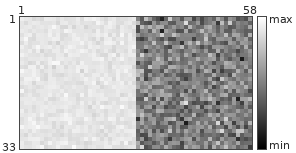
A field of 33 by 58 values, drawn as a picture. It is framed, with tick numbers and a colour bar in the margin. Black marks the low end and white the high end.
It is made of 1 by 2 panels. Panel 1,1: very high, fine-grained, faint in contrast. Panel 1,2: middling, fine-grained, strong in contrast.
